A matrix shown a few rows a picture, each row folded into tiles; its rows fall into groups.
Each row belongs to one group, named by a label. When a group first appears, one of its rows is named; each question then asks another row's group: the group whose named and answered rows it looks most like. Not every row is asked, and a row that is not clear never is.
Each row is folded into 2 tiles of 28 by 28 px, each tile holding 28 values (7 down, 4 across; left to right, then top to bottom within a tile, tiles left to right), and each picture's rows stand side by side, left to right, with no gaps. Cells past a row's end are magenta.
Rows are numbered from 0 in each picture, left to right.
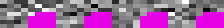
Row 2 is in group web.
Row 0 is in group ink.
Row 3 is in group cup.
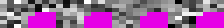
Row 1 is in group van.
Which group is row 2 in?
cup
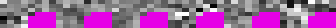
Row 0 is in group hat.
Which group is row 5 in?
van
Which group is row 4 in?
web
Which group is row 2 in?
hat
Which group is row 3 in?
ink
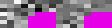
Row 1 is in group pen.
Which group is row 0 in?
cup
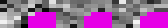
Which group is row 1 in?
cup
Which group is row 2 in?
web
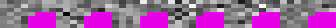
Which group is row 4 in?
ink
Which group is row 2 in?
van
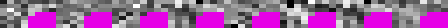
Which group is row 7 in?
van
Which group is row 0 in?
web
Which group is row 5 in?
van
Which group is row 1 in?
pen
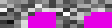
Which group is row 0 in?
hat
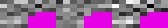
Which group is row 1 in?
web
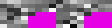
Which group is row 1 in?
pen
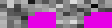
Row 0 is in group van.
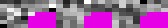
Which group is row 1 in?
van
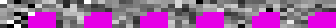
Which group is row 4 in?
cup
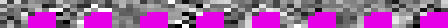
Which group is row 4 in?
hat
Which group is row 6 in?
hat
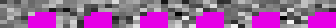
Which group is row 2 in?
hat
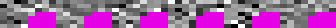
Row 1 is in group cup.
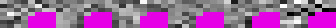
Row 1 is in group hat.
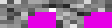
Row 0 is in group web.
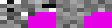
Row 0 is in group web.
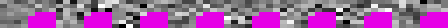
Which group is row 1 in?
web
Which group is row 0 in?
ink
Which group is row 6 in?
hat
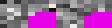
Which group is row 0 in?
web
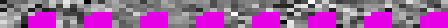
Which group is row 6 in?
web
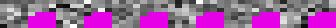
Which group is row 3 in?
van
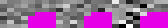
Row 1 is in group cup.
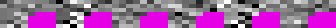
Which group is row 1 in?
pen
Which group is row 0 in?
pen
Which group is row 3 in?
cup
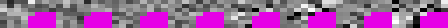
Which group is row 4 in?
ink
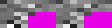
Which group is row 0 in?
pen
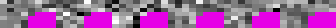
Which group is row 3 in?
van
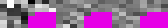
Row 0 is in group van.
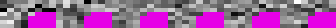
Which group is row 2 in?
hat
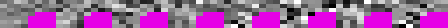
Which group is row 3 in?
van
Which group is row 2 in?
cup
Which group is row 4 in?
pen
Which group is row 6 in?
van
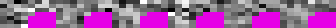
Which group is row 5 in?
van
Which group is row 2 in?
van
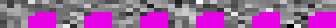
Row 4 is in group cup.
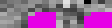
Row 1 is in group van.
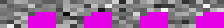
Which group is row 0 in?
pen
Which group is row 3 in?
ink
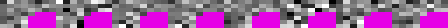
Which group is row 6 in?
web
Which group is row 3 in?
pen
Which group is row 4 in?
hat
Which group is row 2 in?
pen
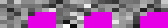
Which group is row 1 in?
pen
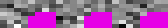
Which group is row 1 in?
hat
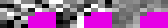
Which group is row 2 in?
hat
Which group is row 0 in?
ink
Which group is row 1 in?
hat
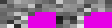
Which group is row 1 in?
hat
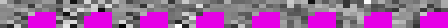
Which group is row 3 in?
pen
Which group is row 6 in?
van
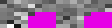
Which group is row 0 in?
pen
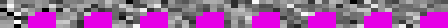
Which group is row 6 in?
ink
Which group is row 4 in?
van
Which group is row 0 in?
cup
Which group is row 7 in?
pen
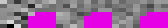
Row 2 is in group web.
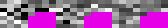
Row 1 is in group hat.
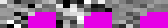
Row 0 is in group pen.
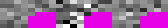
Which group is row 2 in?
ink
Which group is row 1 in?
pen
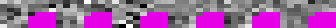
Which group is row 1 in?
van
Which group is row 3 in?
hat
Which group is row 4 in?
hat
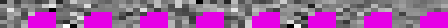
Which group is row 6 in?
hat
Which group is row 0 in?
web
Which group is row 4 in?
web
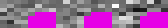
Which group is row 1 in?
web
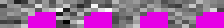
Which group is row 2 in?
hat
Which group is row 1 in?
hat
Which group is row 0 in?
ink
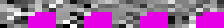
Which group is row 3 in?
hat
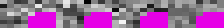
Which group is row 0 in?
ink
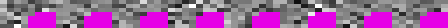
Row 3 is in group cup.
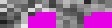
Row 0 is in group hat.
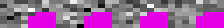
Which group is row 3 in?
van
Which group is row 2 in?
ink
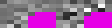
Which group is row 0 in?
pen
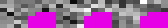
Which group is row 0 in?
cup
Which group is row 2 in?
van
